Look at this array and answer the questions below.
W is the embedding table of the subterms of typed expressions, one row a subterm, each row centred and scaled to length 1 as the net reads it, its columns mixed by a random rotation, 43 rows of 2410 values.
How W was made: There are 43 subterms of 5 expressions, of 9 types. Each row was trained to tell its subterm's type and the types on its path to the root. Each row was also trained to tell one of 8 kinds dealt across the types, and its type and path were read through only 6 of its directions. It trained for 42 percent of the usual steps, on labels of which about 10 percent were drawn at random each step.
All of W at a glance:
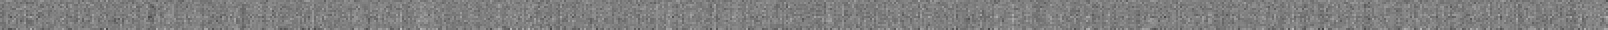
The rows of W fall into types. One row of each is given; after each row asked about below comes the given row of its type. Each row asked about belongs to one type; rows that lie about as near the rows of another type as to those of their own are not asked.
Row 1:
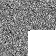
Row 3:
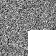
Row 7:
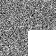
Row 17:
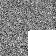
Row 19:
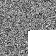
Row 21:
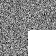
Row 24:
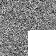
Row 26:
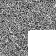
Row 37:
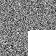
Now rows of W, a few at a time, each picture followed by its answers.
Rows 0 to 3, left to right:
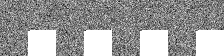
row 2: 37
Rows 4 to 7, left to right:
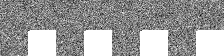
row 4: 17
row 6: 21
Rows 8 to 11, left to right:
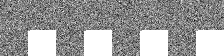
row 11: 7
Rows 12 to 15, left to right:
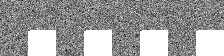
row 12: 1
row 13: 26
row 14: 19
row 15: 21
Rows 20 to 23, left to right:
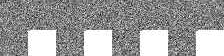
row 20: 26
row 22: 26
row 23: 3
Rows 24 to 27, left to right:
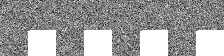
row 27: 3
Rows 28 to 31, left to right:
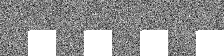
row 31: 3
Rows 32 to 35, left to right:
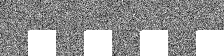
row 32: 7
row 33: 21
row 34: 3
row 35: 37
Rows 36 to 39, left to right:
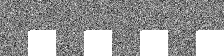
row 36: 19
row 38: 21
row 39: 26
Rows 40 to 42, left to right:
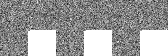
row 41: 37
